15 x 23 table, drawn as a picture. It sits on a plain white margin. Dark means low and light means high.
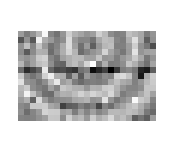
Slope: none. Odd lines: row 7. Rings: centred on the top middle.
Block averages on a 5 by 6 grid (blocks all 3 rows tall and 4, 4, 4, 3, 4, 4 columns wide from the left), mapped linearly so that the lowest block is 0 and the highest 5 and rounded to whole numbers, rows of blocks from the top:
3 3 4 4 3 3
3 3 4 4 3 4
2 4 1 0 3 1
4 3 4 5 3 4
3 4 3 3 4 2
